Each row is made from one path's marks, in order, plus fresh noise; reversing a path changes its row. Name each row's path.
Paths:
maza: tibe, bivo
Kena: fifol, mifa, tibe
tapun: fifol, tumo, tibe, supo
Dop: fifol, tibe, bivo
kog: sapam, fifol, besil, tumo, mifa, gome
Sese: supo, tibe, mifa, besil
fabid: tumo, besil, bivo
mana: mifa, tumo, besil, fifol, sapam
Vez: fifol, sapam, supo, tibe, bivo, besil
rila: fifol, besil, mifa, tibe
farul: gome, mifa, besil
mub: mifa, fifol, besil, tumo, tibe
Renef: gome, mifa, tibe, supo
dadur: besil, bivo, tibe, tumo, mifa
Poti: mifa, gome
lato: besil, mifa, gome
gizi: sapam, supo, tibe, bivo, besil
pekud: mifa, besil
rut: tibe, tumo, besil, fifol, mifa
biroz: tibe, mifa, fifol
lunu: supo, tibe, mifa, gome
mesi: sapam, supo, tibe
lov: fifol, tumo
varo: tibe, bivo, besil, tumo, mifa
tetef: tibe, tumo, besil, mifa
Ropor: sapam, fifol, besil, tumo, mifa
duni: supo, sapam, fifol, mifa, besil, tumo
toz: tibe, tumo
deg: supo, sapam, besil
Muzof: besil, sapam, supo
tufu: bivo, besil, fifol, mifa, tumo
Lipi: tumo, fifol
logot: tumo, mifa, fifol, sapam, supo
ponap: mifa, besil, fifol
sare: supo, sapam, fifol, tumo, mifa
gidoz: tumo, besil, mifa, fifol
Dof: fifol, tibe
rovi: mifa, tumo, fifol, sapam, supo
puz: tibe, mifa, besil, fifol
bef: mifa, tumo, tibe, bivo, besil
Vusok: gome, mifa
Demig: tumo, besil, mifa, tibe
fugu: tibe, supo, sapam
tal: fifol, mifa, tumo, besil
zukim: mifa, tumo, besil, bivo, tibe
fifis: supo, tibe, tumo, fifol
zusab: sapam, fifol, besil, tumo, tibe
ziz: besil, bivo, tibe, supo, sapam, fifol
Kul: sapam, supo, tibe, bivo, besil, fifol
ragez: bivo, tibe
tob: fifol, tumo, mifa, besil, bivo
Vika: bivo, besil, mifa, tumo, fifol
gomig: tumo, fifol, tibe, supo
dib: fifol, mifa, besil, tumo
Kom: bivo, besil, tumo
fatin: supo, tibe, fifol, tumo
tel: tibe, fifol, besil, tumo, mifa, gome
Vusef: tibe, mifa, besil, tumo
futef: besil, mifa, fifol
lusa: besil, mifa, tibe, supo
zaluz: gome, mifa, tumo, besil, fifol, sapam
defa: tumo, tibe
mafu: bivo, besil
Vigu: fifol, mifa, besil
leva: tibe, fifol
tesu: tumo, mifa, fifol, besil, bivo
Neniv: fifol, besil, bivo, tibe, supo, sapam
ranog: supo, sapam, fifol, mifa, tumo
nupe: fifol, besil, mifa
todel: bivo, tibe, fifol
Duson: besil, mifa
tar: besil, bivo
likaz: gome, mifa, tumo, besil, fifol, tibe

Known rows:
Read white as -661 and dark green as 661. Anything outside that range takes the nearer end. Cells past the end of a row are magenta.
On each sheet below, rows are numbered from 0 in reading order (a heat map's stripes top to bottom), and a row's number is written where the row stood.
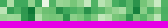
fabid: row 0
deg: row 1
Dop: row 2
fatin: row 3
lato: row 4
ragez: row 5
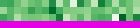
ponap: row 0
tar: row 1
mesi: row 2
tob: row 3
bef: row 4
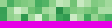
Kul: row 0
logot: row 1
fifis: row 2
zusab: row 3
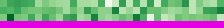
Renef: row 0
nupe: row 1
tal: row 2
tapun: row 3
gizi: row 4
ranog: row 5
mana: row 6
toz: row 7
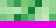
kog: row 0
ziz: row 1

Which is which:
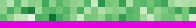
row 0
Lipi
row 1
dadur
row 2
leva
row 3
Vika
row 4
pekud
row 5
tufu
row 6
lov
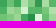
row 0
Neniv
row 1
duni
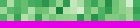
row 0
dib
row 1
likaz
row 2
Vez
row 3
farul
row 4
mafu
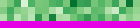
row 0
gomig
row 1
zukim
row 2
tesu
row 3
rila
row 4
gidoz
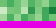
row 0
mub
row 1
Duson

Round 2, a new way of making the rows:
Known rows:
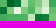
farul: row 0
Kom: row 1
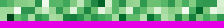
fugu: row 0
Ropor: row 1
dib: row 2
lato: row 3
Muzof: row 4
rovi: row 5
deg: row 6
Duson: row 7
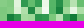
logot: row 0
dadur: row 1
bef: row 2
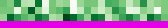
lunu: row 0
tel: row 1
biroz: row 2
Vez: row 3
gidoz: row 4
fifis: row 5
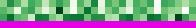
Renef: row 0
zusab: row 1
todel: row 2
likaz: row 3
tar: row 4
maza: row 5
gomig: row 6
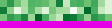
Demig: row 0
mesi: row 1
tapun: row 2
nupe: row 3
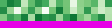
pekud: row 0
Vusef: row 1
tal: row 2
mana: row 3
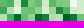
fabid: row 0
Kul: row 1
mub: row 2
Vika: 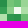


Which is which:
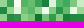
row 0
varo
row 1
lusa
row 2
Vigu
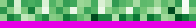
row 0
kog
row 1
zukim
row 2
Poti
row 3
Kena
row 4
duni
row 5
gizi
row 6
leva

